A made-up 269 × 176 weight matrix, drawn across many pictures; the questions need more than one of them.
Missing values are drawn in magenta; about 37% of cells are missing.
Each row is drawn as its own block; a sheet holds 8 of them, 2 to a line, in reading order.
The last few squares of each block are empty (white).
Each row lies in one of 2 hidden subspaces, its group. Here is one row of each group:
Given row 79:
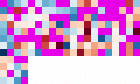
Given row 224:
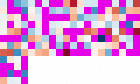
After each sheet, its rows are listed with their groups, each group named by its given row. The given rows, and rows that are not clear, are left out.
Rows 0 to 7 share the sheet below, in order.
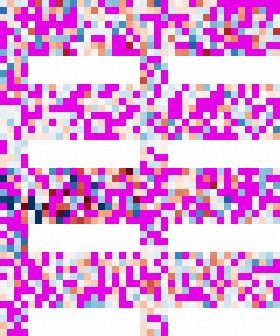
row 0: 79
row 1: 224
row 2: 224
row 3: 79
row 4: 79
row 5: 79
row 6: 224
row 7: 79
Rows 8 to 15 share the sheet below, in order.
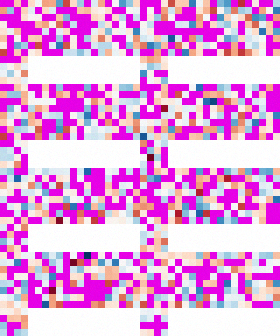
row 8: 79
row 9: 224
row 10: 79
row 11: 224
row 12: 224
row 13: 79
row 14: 224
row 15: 79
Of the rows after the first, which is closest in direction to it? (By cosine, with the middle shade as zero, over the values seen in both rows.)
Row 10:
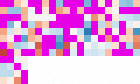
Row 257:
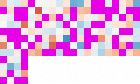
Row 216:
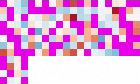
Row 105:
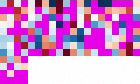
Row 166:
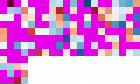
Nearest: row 166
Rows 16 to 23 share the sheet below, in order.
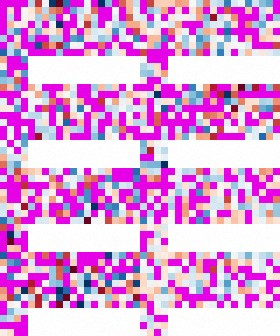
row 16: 79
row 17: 79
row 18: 224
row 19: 224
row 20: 224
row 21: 79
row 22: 79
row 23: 79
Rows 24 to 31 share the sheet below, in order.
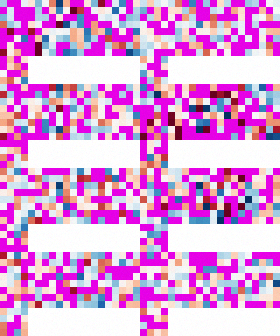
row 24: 79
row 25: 79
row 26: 79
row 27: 79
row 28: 224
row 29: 224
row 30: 224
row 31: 224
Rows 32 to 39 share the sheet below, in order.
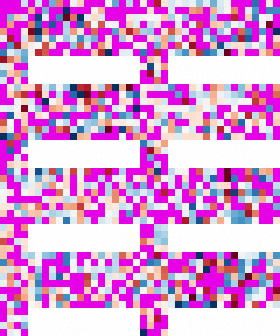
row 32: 79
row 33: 224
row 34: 224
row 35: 224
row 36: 79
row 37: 224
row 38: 79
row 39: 224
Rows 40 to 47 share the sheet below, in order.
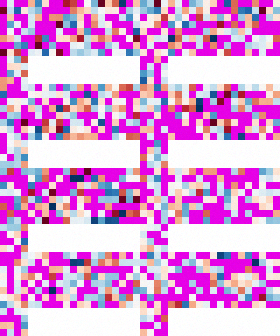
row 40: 79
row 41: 224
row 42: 79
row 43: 224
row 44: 224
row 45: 79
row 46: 224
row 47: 224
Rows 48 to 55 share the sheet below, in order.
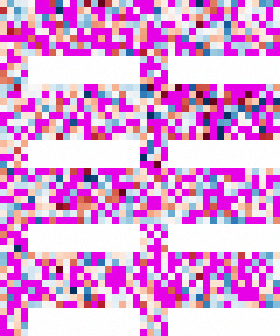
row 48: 79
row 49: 79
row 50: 224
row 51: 79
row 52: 79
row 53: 224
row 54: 224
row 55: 79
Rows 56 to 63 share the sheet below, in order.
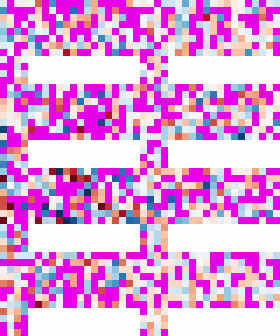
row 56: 79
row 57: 79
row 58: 224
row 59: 224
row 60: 79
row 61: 79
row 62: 79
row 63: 224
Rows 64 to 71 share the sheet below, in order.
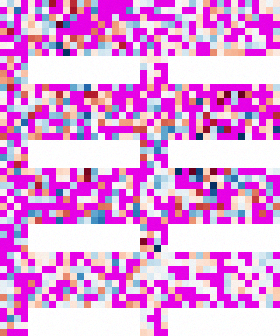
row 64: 79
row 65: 224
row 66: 79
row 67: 224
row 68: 224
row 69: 79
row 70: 224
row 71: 79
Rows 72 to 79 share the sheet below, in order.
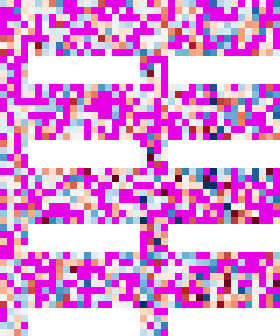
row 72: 79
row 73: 224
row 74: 79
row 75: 224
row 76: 224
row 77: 224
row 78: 79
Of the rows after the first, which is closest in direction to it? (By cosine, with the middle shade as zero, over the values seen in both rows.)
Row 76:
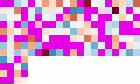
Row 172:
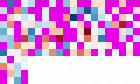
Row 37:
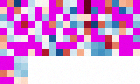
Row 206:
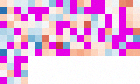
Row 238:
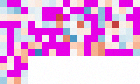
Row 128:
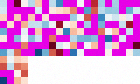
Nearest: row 37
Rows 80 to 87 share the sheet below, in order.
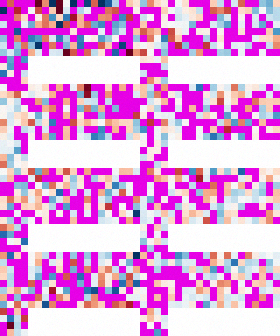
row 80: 79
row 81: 79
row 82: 224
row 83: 224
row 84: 224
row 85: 79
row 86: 224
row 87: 79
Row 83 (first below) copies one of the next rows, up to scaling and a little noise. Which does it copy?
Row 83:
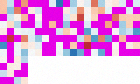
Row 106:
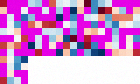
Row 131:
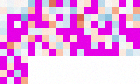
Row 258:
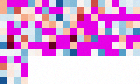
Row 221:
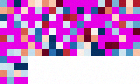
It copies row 258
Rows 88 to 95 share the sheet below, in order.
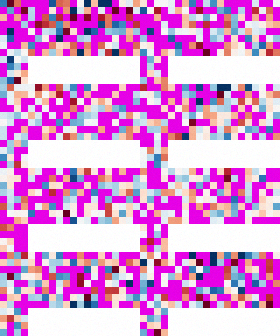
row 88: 79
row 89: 79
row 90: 79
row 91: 224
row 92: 224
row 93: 224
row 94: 224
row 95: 79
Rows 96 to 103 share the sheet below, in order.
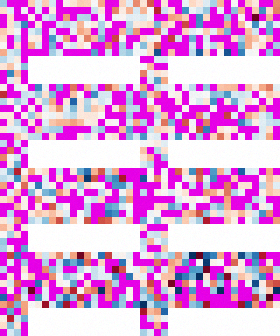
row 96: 224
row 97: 224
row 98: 79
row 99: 79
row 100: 224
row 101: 79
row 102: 224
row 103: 79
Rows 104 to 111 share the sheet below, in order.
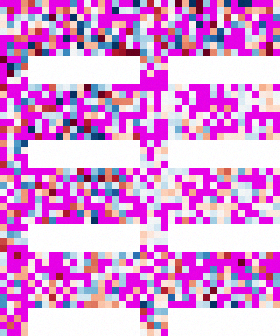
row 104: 224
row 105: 79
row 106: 224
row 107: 79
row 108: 224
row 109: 224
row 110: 224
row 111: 224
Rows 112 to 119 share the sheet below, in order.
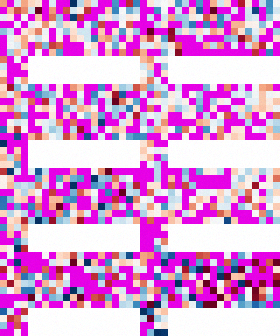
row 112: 224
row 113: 79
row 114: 224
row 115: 79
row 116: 79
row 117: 224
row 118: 224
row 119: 224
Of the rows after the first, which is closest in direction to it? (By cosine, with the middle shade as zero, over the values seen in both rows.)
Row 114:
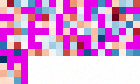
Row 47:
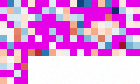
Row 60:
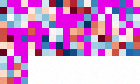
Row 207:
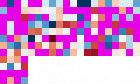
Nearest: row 60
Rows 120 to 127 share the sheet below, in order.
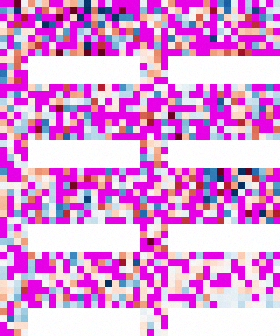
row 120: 224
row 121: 224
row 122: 79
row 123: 79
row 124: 79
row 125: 224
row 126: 224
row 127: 79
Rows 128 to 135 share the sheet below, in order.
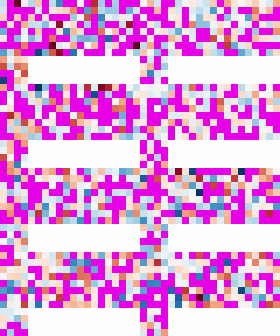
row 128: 224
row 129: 224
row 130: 79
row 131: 224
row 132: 79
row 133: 79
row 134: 79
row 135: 79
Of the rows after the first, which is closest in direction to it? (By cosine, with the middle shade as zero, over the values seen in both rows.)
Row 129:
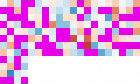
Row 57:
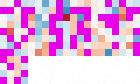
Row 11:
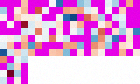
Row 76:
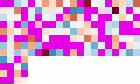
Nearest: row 76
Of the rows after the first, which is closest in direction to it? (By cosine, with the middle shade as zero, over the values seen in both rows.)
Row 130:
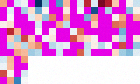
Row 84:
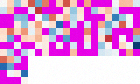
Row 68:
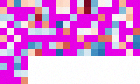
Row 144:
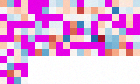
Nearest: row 84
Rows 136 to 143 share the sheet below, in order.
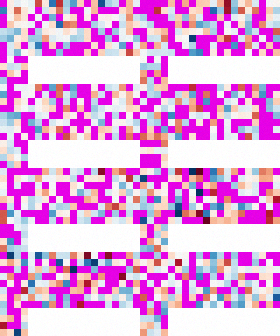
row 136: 79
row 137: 224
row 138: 79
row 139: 79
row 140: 224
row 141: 79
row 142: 79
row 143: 224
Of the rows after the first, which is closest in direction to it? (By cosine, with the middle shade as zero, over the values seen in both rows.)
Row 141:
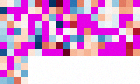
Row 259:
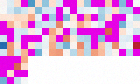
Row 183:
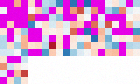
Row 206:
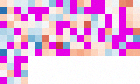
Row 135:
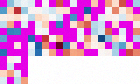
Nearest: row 206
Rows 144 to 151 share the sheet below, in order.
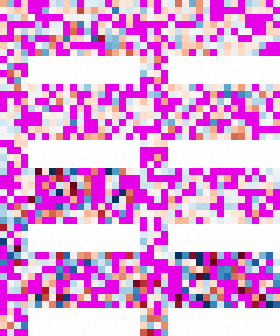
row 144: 224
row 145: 79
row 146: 224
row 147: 224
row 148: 79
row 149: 79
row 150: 79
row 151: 79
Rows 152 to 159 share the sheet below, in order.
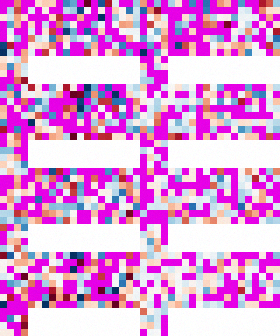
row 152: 224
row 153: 79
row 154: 224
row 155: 224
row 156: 79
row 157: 224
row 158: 224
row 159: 224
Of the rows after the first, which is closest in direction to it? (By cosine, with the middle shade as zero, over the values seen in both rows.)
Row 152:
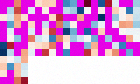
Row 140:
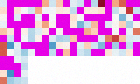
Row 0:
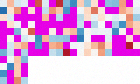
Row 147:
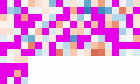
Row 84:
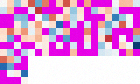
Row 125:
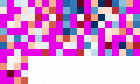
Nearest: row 125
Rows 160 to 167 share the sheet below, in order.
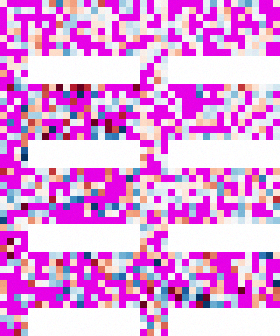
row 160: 79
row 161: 79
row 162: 224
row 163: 79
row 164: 224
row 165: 224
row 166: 79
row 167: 79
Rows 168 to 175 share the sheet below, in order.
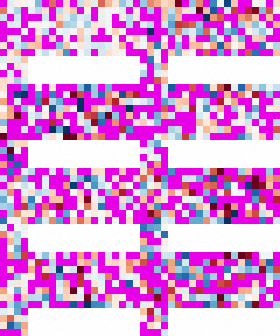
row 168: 79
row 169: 79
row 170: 224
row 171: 224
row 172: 79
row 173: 224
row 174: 224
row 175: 79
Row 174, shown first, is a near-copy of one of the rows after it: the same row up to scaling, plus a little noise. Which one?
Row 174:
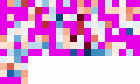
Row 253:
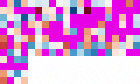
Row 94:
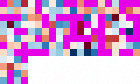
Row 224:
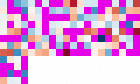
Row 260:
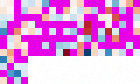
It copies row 94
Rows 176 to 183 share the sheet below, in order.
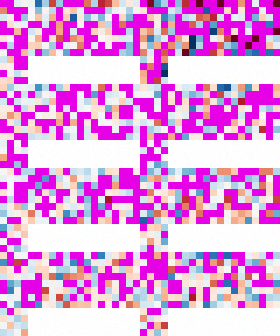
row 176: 79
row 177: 224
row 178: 79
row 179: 224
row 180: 224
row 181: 79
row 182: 79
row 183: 224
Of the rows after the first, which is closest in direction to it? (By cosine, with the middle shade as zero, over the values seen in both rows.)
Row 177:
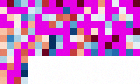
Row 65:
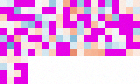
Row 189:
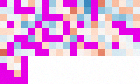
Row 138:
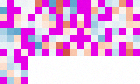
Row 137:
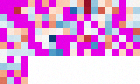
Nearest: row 137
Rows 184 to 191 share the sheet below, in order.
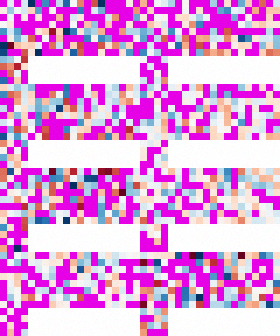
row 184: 224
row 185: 79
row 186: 79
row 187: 79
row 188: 79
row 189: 224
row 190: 224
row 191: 79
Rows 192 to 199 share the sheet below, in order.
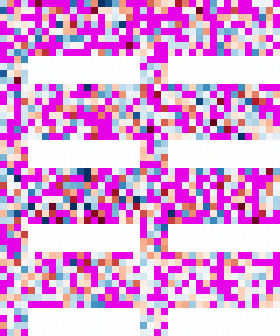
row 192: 79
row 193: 79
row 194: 224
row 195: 224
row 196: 224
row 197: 224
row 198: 224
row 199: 79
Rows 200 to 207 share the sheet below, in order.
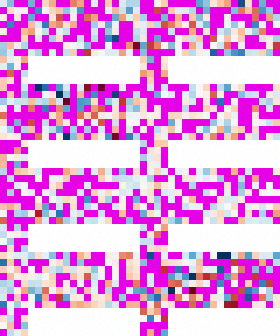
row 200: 224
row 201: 224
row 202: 79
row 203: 224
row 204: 79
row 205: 224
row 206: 79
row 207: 224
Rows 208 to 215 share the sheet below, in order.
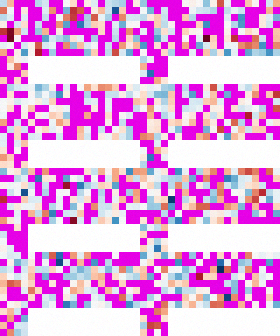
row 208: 79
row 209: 224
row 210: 79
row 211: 224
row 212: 224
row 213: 79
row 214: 79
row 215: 224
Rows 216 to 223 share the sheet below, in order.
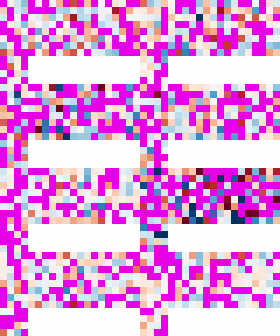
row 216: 224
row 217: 224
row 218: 79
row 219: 224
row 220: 224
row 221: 224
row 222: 224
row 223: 79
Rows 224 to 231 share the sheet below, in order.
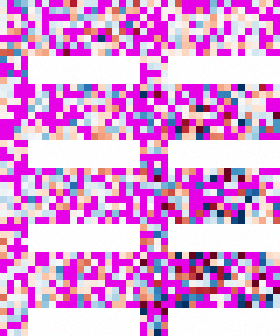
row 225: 79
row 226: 224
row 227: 79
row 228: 79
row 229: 224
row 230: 224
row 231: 79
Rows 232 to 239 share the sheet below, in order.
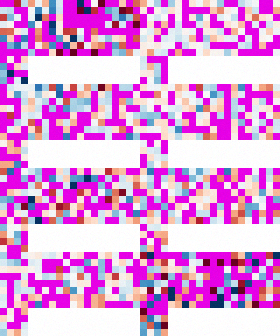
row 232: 224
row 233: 224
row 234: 79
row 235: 79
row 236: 79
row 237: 224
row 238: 224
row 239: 224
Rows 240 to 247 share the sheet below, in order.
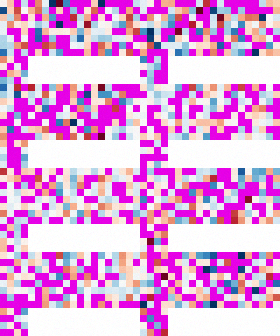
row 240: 79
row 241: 79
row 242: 224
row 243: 79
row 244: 224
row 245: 224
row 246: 79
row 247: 224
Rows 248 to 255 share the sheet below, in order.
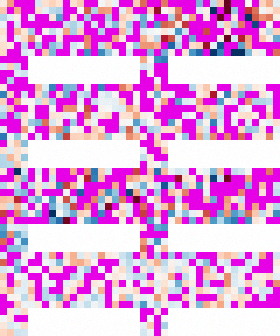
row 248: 224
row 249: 224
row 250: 79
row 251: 224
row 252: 224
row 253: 224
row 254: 79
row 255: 79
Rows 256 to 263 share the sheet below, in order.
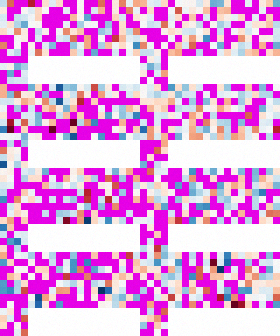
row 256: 224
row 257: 224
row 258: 224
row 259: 224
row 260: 224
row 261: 79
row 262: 79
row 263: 224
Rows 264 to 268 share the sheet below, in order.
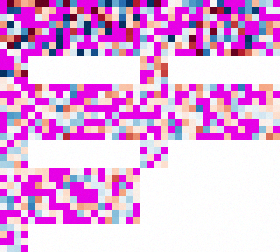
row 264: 79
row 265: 224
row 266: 79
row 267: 79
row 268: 79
